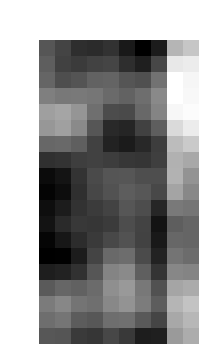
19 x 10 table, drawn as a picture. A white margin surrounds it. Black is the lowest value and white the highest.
Average level on the scale: 40%. Calmest part: centre. Ninth with the highest average: top right. Lone odd cells: none. Seam: vertical, 80% of the way across, the right part higher.
